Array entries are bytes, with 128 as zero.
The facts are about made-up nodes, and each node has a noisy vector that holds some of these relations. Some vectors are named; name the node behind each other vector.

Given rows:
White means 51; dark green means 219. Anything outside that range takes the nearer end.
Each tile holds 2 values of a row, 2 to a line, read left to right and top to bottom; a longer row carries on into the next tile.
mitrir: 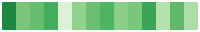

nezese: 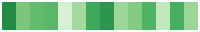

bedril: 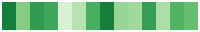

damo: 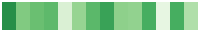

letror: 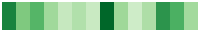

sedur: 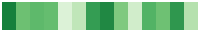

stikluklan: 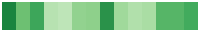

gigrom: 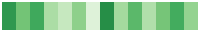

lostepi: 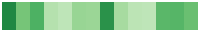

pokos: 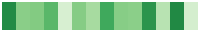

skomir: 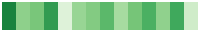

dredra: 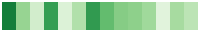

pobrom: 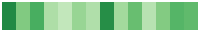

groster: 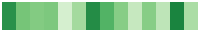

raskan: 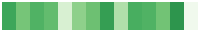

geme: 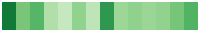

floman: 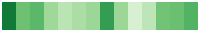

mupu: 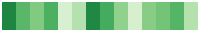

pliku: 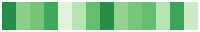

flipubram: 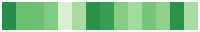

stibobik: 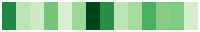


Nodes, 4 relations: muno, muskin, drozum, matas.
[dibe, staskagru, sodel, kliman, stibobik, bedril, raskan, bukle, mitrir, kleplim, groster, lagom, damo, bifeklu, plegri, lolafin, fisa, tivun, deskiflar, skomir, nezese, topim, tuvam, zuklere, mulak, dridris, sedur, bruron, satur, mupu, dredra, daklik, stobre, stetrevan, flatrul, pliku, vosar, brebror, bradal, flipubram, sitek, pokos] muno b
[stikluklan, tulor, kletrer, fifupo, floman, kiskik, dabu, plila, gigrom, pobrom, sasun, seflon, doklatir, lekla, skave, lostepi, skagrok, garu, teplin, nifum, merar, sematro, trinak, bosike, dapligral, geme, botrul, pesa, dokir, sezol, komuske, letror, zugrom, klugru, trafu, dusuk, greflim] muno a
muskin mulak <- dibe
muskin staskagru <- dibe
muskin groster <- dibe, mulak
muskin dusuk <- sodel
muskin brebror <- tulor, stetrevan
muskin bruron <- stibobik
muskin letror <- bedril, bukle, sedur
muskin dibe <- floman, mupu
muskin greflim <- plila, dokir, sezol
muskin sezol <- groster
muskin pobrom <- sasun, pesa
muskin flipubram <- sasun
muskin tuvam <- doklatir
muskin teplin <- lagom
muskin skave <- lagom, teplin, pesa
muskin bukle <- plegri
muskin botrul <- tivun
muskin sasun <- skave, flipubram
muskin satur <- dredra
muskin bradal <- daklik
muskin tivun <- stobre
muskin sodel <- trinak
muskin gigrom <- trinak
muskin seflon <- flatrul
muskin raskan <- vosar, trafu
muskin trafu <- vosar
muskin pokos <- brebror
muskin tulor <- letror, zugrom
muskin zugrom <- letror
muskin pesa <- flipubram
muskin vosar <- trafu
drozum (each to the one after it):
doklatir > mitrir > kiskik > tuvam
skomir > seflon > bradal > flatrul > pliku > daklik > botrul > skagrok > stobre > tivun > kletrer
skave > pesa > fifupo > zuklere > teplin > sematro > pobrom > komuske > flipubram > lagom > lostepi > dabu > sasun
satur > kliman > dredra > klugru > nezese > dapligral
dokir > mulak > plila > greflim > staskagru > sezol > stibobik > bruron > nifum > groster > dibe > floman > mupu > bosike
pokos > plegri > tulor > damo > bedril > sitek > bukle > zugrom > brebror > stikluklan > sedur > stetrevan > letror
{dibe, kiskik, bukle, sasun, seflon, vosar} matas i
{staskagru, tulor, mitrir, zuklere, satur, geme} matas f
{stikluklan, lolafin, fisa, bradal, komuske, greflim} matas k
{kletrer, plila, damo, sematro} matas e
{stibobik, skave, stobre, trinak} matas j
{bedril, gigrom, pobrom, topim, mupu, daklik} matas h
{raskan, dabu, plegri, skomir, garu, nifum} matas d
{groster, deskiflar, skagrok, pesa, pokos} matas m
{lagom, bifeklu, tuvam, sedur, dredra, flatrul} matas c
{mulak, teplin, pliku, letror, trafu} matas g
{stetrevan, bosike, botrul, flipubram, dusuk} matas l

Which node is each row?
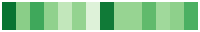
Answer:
tulor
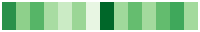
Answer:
trafu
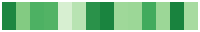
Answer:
bukle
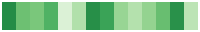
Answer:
dibe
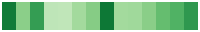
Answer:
zugrom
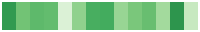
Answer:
sodel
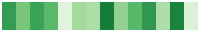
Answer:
tuvam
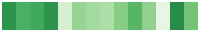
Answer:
bradal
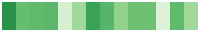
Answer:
staskagru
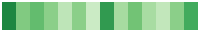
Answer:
greflim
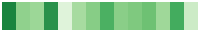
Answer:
mulak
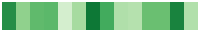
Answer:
stobre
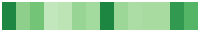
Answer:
skagrok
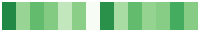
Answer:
seflon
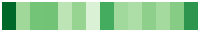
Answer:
dokir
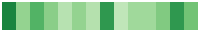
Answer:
trinak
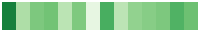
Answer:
skave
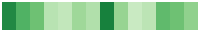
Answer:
bosike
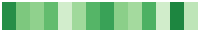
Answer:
deskiflar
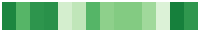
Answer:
daklik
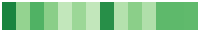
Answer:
garu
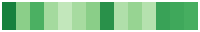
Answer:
nifum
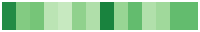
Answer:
botrul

